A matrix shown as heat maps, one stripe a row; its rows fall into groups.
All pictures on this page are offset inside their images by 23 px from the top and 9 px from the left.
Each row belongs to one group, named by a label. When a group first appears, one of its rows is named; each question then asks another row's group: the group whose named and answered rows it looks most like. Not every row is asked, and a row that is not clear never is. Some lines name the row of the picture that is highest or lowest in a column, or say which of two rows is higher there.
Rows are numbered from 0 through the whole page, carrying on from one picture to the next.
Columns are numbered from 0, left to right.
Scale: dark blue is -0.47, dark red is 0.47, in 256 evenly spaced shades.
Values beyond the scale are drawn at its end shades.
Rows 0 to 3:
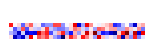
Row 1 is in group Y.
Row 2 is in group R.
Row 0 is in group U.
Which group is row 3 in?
Y
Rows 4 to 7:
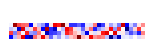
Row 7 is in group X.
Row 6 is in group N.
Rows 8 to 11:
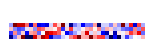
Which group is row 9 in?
Y
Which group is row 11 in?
X
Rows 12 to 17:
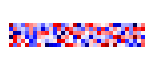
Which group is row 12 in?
U
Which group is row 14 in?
Y
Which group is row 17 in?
N
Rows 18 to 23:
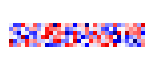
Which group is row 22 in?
U
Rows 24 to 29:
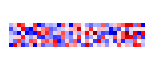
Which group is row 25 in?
X
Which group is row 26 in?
R
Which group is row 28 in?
Y
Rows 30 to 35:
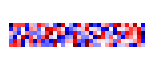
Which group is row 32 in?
R
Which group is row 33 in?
Y
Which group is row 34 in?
U
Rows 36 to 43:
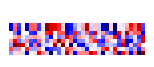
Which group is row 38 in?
R
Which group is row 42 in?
N
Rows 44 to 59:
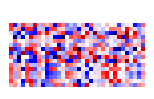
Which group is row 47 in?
Y
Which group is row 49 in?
Y
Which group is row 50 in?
U
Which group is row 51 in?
X
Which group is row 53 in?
R
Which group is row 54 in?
N
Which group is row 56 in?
N
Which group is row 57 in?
N
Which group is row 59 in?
U
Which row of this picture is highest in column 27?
47
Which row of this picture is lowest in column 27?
50
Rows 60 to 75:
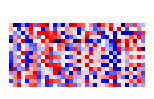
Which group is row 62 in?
Y
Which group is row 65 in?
R
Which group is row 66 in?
R
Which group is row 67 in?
X
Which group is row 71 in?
U
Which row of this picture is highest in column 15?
60
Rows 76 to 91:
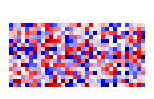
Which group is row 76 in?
X
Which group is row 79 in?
R
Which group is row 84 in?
R
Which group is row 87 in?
N
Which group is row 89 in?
U
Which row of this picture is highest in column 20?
82
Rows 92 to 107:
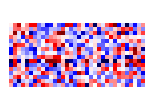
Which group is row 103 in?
N
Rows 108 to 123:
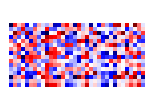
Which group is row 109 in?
X
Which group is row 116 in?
Y
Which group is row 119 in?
X
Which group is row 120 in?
R
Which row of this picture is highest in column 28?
110
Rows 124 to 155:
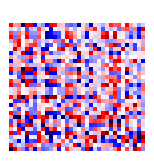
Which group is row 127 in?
N
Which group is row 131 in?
X
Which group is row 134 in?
N
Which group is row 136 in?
X
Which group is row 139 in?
N
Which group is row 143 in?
Y
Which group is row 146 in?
N
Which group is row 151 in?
N
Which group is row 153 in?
R
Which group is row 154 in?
U
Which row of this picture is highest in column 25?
149
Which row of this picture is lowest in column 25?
148
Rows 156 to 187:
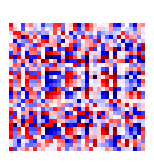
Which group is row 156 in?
U
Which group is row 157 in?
U
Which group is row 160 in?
Y
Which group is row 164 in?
N
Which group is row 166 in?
U
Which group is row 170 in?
N
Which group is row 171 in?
N
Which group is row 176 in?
R
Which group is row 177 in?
U
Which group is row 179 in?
U
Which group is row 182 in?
N
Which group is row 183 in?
N
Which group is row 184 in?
U
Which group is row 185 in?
R
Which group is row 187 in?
U
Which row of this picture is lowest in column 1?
181
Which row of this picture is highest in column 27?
159
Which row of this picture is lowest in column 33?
165
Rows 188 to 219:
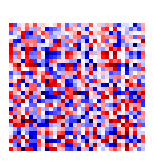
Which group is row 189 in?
N
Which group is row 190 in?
X
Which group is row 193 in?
U
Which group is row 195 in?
N
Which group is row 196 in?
N
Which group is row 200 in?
X
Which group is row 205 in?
U
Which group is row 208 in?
R
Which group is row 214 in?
R
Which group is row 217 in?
N
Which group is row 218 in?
R
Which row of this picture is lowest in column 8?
205
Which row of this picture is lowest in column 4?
203
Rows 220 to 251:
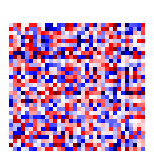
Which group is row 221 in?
N
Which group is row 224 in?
U
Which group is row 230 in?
N
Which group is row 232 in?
R
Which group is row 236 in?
R
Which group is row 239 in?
X
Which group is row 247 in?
Y
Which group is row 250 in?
U
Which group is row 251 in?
R
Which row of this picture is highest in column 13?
248
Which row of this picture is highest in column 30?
248
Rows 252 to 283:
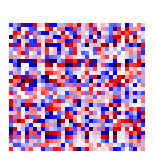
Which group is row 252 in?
X
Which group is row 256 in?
R
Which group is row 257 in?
N
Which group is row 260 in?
N
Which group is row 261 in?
X
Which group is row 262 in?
R
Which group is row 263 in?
R
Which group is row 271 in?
U
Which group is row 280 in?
N
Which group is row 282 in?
Y
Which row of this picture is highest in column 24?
257
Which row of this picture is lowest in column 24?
279
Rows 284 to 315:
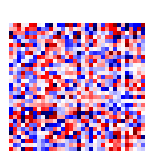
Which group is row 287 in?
U
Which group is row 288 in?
R
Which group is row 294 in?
X
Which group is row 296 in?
X
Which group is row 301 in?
X
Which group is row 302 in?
Y
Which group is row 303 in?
X
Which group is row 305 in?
X
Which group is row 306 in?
U
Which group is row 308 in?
Y
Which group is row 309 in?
N
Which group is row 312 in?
R
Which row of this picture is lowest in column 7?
285
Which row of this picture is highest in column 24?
309
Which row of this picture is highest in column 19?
306
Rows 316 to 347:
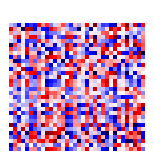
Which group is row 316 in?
R
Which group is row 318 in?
N
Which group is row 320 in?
R
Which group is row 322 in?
N
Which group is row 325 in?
Y
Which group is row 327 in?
X
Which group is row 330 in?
N
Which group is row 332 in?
R
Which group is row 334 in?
Y
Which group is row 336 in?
U
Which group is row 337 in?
R
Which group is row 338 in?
U
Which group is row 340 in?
R
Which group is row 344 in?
Y
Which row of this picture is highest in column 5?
317
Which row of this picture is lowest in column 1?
325
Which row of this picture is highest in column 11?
345
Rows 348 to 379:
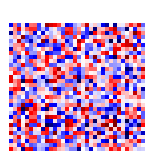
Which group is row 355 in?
N
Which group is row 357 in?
Y
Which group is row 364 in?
U
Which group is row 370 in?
Y
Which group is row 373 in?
N
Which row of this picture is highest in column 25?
374
